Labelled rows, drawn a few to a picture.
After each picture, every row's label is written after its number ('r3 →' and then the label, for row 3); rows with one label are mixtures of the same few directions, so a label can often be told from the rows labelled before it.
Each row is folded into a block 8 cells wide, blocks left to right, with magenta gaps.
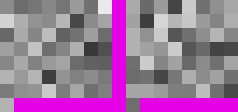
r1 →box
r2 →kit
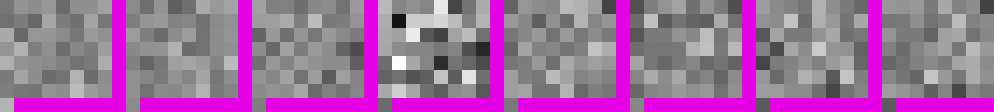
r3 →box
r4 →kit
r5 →box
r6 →kit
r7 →box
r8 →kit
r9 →box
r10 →box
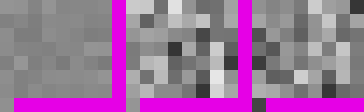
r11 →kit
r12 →kit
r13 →box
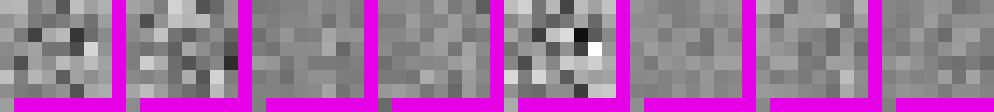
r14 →kit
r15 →kit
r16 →kit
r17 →box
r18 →kit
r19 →kit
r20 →kit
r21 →kit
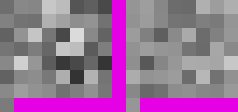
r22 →kit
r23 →kit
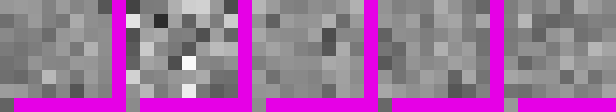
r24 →box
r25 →box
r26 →kit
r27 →box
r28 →kit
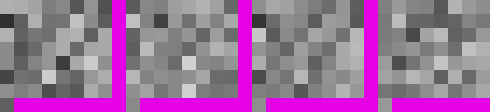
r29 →box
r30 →box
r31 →box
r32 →kit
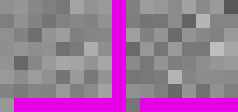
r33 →kit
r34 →box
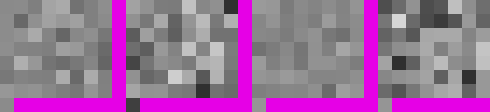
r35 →kit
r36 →box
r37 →kit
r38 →kit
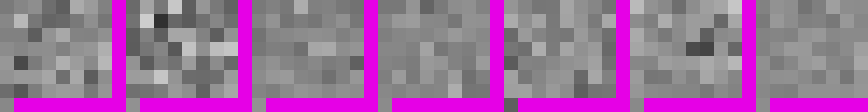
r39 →kit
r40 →kit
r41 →kit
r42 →kit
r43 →box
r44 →kit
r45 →kit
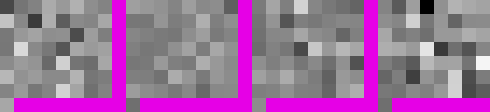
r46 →box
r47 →box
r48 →kit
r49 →kit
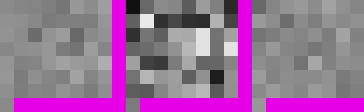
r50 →kit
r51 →kit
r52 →box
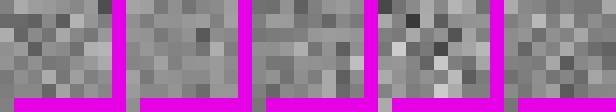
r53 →box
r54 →kit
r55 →kit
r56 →box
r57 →box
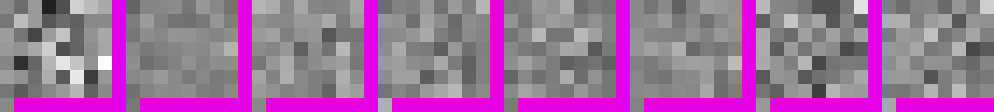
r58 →kit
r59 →kit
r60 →kit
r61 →box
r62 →kit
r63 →kit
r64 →box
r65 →box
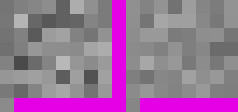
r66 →kit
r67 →kit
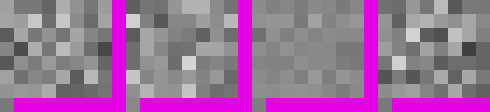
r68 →box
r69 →box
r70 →box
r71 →kit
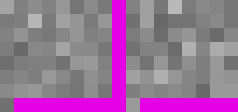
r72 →box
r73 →kit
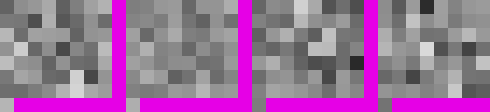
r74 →box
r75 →box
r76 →kit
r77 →kit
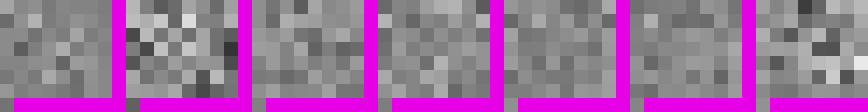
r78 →box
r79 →box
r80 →kit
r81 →box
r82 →box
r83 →kit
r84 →kit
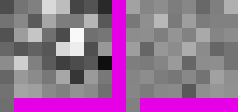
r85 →kit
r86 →box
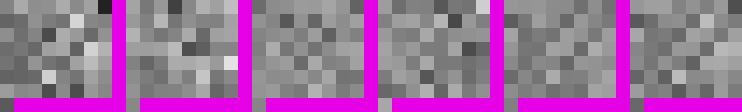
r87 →box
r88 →kit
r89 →box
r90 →box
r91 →box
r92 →box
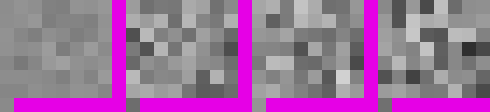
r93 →kit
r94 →box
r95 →kit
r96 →kit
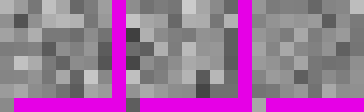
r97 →kit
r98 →box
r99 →box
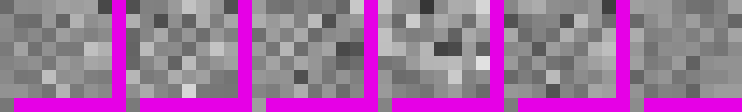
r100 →box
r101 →box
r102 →box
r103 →kit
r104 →box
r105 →box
